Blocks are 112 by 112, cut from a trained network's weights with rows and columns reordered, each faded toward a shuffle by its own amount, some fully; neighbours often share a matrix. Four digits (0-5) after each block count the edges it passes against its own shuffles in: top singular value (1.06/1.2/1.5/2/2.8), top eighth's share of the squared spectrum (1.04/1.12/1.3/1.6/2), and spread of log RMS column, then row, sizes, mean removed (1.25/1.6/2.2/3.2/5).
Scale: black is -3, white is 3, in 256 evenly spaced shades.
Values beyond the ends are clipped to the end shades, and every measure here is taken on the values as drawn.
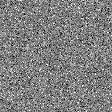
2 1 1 0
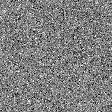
2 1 0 0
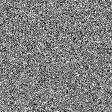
0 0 0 0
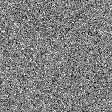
2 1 0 0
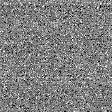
2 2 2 1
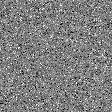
0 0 0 0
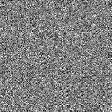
3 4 2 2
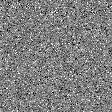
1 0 0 0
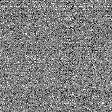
2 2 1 1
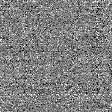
2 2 2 1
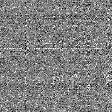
3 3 3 2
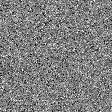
0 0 0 0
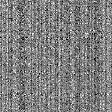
4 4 2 3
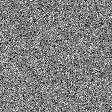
0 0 0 0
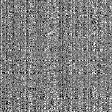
4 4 2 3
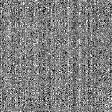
4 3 2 3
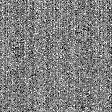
3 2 0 1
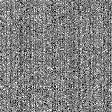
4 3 1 2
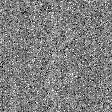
1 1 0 0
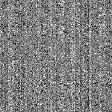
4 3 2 3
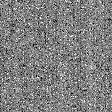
2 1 0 1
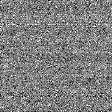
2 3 2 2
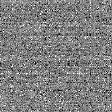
3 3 3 2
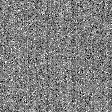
2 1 0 0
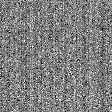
3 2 0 1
